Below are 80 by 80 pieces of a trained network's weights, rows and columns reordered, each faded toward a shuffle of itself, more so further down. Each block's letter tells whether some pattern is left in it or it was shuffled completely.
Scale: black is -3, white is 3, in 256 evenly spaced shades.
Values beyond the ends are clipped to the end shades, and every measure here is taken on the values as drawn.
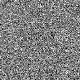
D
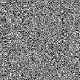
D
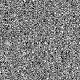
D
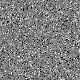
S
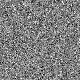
S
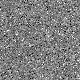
S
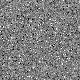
S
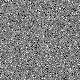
S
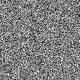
S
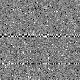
D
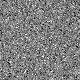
S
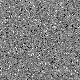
S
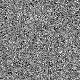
S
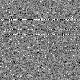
D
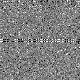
D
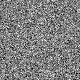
S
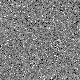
S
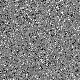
S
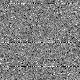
D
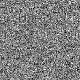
D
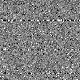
D
